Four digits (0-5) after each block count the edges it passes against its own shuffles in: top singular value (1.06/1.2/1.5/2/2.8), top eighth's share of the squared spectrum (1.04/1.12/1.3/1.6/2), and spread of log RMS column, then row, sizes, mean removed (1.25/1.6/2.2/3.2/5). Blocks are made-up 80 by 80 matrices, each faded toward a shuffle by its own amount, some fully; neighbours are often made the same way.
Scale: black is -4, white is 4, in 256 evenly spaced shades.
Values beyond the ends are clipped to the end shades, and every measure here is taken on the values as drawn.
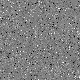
0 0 0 0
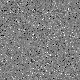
0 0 0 0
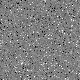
0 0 0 0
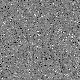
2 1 0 0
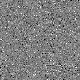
3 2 1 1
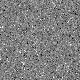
2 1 0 0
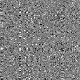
4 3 2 2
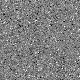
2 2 0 0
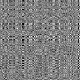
5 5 3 3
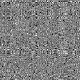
4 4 2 2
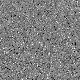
1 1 0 0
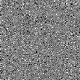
3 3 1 1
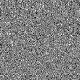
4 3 1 1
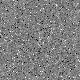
0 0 0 0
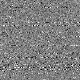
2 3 0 3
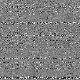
2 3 2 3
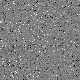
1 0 0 0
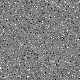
0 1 0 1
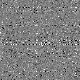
2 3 1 3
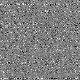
2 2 1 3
